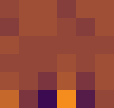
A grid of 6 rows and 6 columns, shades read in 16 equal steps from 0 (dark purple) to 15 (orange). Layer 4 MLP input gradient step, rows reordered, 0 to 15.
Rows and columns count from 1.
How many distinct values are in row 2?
3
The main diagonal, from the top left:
7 8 7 8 5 7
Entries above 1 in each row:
6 6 6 6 6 5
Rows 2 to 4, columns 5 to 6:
6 8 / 7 7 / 7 8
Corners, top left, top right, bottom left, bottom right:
7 8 11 7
